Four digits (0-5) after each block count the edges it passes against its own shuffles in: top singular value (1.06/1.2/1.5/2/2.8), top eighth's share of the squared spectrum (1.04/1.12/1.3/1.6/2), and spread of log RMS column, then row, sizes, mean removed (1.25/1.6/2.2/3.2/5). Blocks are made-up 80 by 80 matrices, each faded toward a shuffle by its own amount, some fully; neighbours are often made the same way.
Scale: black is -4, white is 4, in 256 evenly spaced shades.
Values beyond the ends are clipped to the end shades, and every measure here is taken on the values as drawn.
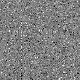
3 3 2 0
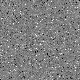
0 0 0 0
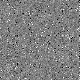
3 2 1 1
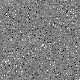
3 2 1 0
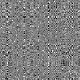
5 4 3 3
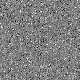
3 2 0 0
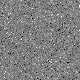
1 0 0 0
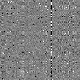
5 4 2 1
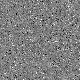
2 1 0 0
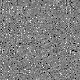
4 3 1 1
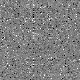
3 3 1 1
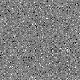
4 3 1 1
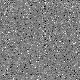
3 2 0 0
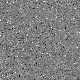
0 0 0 0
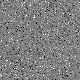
1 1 0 0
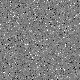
0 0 0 0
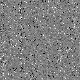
1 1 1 0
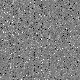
1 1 1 0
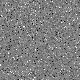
0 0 0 0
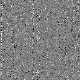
2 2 2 0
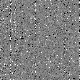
2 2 2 0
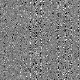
2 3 3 0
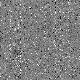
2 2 2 0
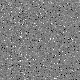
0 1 1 0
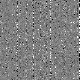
3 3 3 0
